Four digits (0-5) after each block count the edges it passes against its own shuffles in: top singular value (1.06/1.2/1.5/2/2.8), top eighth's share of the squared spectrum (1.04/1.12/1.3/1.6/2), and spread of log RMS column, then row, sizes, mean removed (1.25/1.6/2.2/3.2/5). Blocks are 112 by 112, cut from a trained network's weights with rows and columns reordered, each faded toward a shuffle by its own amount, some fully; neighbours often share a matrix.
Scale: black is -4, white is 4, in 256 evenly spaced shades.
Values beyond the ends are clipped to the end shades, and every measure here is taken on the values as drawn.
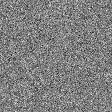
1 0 0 0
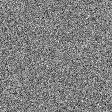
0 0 0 0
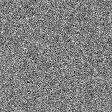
1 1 0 0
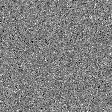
0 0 0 0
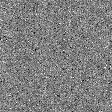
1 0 0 0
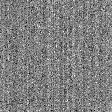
3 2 0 2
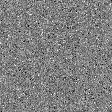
0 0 0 0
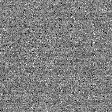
2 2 2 0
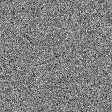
0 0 0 0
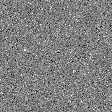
0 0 0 0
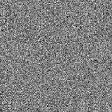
3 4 2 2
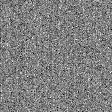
2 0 0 0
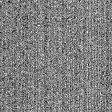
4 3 1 2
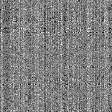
4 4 1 3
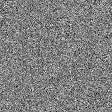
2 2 0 0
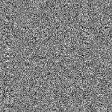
3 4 2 2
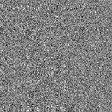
3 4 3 2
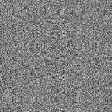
4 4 2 2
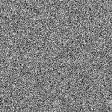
2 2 0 0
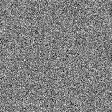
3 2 1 0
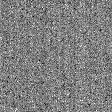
2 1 0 0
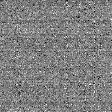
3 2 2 0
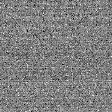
3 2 2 0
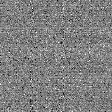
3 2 2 0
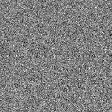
2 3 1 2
